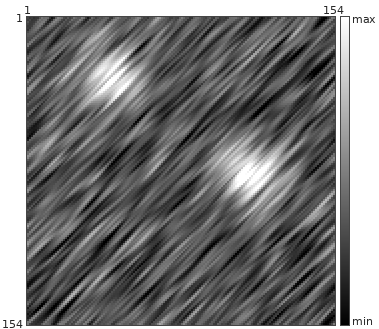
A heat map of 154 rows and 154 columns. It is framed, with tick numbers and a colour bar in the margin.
There are two bumps. Streaks slant up to the right. No row or column stands out.
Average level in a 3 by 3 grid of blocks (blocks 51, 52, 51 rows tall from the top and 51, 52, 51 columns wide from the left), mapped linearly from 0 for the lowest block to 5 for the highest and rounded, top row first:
5 2 0
1 2 5
1 1 0
